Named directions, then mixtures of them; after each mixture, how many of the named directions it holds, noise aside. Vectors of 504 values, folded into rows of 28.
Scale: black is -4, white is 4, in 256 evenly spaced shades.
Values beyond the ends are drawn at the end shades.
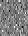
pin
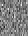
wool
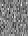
one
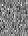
one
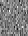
two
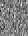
one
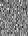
two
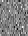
one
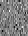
one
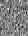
two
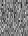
two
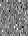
one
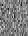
one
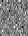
one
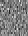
two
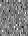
one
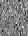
one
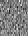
two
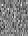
one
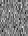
two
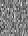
one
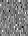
one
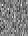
one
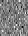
one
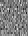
two
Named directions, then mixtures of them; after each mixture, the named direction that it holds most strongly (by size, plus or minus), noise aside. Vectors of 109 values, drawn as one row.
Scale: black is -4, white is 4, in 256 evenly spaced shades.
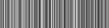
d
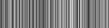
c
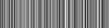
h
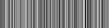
h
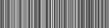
d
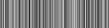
d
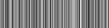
c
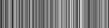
c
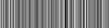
h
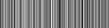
h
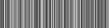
d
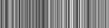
c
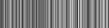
c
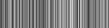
c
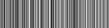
d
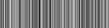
d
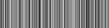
d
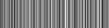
h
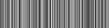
d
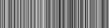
c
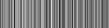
h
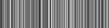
h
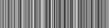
d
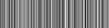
h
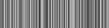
d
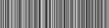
d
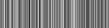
d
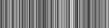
c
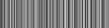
h
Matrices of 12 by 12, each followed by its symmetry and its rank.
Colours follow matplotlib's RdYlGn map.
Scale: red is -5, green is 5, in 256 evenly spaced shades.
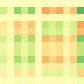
neither, rank one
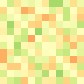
antisymmetric, full rank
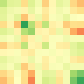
symmetric, rank two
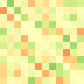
antisymmetric, full rank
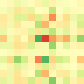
neither, rank two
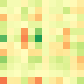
neither, rank two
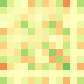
symmetric, rank two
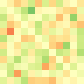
antisymmetric, full rank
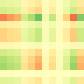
neither, rank one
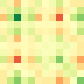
symmetric, rank two
